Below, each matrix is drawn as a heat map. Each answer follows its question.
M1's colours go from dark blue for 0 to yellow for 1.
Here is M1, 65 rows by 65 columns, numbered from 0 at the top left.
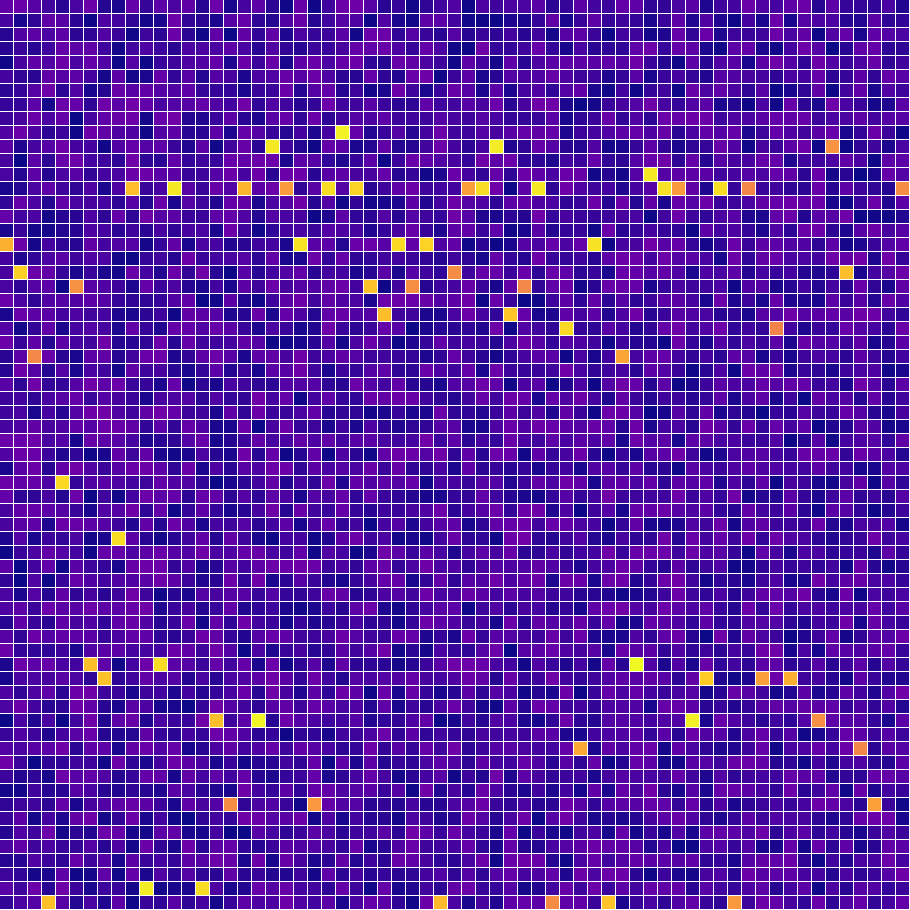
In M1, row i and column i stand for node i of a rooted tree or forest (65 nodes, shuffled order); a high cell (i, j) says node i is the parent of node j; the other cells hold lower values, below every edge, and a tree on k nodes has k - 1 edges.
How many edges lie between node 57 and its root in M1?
0
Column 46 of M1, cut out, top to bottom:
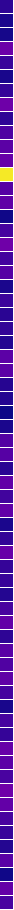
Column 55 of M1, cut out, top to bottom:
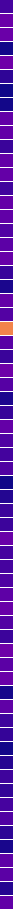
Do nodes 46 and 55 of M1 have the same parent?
no
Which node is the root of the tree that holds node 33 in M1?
13
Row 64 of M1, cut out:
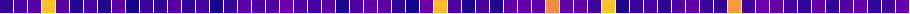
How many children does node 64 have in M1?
5
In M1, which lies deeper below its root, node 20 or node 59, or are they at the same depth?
node 59
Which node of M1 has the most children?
13
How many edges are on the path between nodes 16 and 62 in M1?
2
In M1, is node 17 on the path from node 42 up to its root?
yes
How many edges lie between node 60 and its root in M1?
3
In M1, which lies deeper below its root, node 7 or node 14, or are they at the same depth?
node 7
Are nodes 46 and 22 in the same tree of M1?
no
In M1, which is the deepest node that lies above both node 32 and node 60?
19
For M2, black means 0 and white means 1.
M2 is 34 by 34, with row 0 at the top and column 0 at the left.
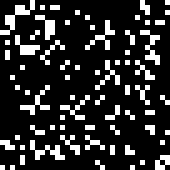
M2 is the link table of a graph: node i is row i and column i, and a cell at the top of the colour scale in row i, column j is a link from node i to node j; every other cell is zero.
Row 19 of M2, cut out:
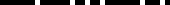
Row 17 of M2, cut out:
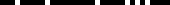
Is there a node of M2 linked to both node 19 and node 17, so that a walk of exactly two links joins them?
no
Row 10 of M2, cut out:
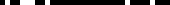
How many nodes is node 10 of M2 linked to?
7
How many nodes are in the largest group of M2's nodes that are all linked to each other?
4
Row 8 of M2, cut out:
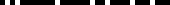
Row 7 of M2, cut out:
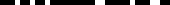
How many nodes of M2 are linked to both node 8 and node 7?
3
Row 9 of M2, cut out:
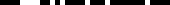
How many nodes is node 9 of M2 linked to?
9
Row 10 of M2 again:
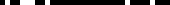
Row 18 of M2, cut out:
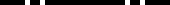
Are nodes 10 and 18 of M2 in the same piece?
yes
